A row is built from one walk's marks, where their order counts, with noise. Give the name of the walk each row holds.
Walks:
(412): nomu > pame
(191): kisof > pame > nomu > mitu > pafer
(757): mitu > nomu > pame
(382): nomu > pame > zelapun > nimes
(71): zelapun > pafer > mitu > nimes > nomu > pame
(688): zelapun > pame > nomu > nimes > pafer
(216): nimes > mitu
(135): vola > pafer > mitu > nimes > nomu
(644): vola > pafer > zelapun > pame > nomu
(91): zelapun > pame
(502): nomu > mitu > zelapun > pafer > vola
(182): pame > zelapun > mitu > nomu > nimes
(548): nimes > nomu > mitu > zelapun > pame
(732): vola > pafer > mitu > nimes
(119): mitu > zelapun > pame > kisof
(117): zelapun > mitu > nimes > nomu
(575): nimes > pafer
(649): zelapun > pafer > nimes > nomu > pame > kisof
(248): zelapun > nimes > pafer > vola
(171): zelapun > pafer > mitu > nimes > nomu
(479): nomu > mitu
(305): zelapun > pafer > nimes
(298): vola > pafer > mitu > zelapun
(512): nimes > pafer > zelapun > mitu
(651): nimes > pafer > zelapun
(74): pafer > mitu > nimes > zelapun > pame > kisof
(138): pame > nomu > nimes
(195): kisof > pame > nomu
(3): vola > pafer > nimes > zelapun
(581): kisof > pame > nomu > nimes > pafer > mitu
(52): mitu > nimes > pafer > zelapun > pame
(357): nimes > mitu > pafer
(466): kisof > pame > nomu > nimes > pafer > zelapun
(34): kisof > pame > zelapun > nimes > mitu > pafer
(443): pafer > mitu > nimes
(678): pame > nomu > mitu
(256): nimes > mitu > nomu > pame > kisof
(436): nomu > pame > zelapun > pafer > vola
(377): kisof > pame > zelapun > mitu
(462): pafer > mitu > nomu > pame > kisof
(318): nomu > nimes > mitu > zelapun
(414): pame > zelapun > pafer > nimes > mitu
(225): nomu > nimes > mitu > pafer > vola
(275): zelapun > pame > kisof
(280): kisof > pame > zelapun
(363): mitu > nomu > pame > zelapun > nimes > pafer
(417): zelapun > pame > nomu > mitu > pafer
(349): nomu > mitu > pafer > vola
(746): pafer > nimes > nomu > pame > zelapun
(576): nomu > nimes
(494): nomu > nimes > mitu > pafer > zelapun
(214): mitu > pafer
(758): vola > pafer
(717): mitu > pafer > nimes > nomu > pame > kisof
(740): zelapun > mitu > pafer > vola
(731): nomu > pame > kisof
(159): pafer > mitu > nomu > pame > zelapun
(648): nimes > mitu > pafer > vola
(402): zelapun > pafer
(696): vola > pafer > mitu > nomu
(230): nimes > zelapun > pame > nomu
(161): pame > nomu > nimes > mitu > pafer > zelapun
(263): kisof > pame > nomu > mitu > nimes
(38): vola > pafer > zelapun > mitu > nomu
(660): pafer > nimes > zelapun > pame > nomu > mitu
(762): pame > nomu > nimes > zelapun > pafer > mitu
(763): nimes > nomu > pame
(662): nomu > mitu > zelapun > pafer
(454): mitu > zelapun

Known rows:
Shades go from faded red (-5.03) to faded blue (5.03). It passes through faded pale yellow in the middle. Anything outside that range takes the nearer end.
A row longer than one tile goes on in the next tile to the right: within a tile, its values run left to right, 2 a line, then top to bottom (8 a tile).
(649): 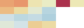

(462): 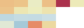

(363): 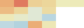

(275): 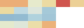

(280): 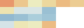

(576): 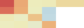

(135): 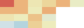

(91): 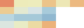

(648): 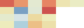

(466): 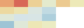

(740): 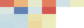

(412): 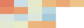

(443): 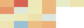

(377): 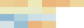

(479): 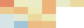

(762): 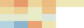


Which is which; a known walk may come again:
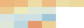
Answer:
(52)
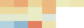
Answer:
(762)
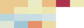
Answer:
(462)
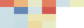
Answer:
(740)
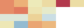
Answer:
(263)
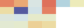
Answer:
(758)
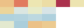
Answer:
(74)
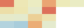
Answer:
(696)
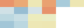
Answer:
(298)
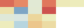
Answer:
(648)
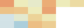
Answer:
(479)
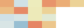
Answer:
(678)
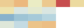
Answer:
(119)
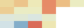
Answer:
(191)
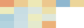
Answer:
(454)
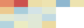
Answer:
(651)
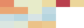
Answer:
(195)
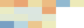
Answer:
(662)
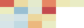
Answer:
(349)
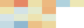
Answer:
(512)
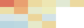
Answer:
(318)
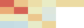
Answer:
(117)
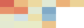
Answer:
(382)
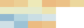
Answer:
(377)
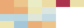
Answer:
(256)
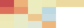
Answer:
(576)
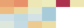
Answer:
(649)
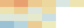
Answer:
(161)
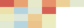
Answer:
(225)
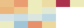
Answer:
(717)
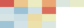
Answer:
(502)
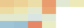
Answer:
(417)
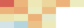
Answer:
(135)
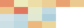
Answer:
(548)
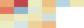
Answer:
(575)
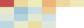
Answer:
(436)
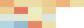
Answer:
(660)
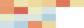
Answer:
(71)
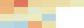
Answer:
(363)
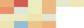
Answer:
(443)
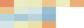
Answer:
(91)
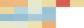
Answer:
(275)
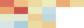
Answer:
(182)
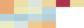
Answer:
(731)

